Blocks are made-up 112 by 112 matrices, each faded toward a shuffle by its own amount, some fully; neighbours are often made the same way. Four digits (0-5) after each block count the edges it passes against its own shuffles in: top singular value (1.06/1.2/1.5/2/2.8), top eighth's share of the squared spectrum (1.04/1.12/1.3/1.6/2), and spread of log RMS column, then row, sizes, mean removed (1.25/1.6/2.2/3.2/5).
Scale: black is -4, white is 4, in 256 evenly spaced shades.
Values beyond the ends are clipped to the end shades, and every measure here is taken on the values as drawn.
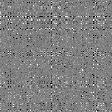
5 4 3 3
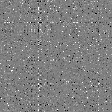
4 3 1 1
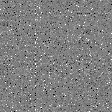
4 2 1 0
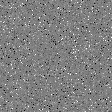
0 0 0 0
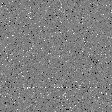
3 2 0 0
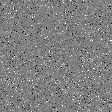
1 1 0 0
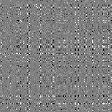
5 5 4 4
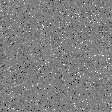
2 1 0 0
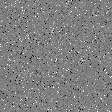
1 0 0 0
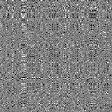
5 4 3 3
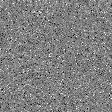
2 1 0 0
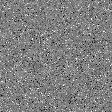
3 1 0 0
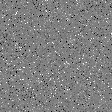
0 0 0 0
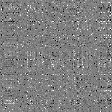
4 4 2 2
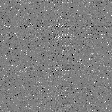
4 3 1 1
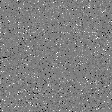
3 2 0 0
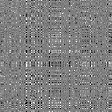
5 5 4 3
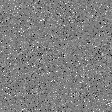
0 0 0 0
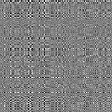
5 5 4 4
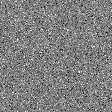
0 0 0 0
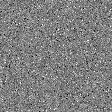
2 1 0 0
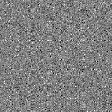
4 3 2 2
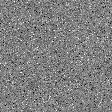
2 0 0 0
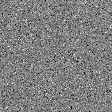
1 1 0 0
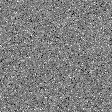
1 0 0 0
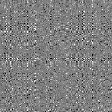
5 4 3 3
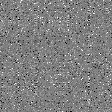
4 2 1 1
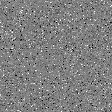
3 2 0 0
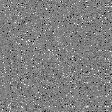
4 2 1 1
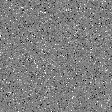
2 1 0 0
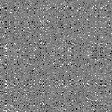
5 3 2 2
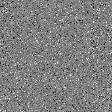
1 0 1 0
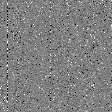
3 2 2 0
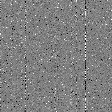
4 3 2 0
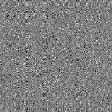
5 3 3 2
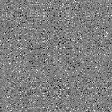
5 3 2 2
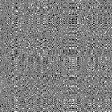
5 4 3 3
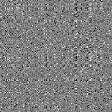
5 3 2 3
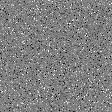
0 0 0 0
